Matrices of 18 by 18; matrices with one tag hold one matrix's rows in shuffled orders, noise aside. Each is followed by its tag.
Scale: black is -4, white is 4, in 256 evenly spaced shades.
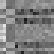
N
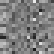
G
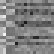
N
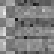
N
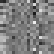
G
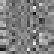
G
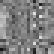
G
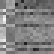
N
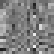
G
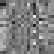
G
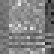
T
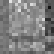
T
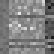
T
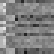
N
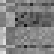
N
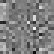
G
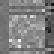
T
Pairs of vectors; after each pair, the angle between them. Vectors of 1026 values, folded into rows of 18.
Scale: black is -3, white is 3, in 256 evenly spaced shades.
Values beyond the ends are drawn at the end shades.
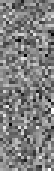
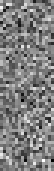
partly aligned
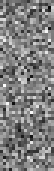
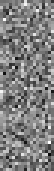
orthogonal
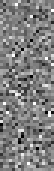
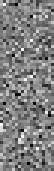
nearly opposite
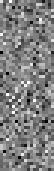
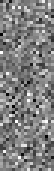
nearly opposite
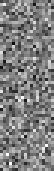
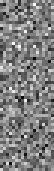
nearly opposite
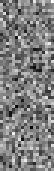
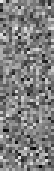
partly opposed
